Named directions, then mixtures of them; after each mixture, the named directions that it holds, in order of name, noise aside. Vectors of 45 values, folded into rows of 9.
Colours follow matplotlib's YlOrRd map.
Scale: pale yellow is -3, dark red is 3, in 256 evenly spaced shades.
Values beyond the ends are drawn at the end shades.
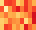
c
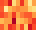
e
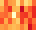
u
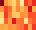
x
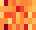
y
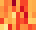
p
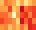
u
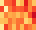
c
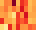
p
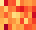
c, u, y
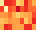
c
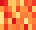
x, y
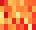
x, y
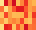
c, p, y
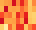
c, p
